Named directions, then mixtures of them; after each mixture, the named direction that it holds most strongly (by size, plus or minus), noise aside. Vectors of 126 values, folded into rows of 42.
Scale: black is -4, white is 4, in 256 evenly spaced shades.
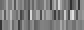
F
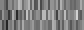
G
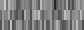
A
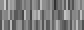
A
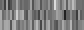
A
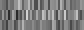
G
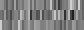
F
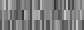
A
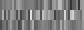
F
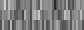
A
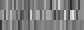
F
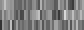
A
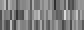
A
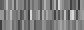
F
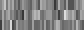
A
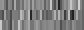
F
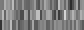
F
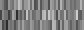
G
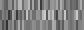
G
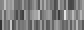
A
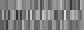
G
